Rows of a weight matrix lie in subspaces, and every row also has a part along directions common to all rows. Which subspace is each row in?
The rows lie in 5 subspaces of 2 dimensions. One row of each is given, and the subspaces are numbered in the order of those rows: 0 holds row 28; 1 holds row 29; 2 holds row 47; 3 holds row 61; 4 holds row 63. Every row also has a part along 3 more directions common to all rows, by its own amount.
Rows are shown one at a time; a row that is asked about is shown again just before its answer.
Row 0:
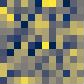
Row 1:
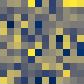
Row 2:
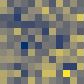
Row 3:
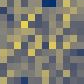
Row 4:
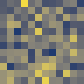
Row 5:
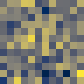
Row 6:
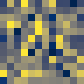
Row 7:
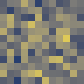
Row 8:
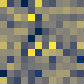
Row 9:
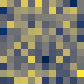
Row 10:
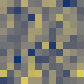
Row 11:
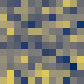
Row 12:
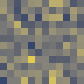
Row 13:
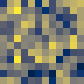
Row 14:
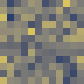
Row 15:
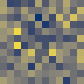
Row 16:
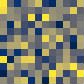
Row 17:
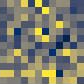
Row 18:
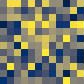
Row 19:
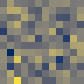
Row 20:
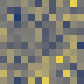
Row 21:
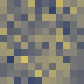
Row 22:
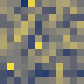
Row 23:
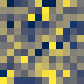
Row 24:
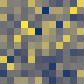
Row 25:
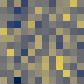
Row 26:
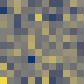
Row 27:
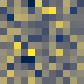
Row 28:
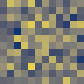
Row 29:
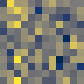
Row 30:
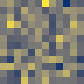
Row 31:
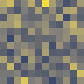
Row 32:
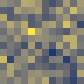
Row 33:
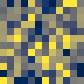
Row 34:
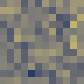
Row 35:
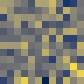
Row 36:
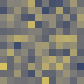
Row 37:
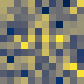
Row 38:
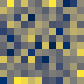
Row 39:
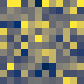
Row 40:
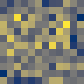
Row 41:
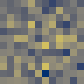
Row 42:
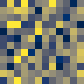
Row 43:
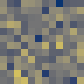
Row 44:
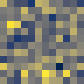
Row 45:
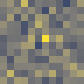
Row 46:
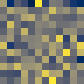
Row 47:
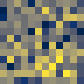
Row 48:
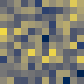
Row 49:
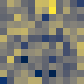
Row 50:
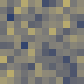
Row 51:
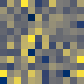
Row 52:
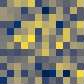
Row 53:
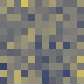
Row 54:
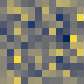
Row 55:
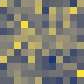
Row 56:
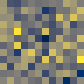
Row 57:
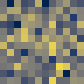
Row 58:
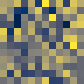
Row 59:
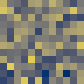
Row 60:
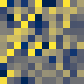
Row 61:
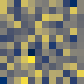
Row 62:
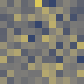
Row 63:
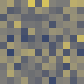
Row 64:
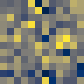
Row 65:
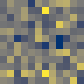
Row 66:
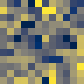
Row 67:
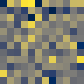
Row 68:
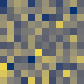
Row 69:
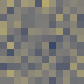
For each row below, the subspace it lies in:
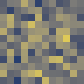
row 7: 1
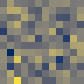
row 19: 1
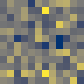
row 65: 0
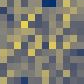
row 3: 2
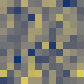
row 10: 1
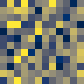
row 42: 1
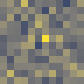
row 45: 3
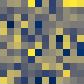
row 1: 4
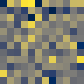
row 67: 4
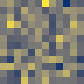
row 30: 4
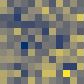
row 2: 1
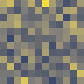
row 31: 4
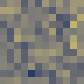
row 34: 1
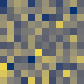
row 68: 3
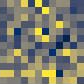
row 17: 0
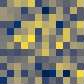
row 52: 4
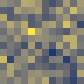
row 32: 2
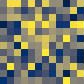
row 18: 0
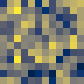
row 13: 1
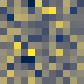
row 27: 3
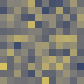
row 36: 0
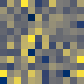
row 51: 4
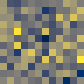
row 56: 0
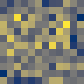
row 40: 1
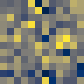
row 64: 0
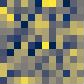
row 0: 2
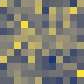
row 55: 2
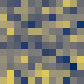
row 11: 2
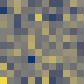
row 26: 3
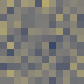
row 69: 4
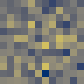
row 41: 0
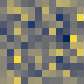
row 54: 1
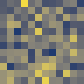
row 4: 0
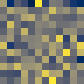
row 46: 4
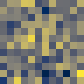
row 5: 4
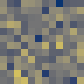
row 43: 0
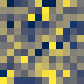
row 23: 3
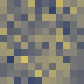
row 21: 3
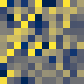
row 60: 2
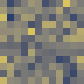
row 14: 2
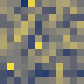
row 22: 3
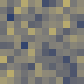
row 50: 2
